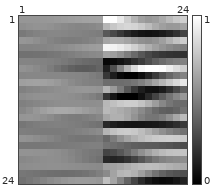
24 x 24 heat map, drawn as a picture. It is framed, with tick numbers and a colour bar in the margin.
The halves do not mirror each other. Streaks run across, left to right. The left part is calmer, up to a seam about 50% of the way across.
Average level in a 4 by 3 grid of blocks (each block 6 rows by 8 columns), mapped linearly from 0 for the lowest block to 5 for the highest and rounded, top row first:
353
302
343
322
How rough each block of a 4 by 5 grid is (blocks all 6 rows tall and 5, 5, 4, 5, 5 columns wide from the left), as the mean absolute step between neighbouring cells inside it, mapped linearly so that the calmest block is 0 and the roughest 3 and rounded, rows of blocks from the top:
0 0 1 2 2 / 0 0 1 3 3 / 0 0 1 2 2 / 0 0 1 2 2
